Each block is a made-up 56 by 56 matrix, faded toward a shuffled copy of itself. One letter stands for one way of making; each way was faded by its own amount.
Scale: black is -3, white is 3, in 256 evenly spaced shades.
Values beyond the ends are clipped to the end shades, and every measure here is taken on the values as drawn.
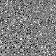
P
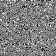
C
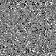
P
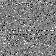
C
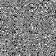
P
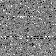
C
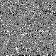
C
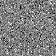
P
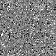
P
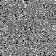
P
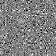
P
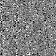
P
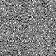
P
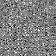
P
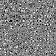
P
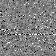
C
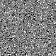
P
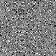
P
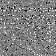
C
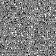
P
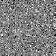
P
